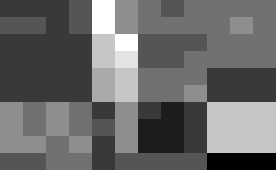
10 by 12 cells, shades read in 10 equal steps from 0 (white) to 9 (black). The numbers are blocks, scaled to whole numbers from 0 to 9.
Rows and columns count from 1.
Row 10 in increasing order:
5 5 6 6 6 6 6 6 7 9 9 9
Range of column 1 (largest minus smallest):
3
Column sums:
59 61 60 59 37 31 61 63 57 49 48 49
